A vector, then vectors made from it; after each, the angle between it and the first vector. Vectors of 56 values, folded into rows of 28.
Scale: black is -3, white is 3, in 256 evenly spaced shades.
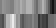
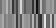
orthogonal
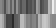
nearly opposite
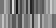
partly opposed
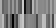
partly opposed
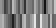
partly opposed
